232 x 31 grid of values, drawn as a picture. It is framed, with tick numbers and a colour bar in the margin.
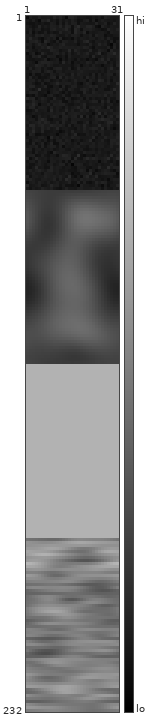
It is made of 4 by 1 panels. Panel 1,1: very low, fine-grained, faint in contrast. Panel 2,1: low, smooth. Panel 3,1: high, flat. Panel 4,1: middling, streaked across.
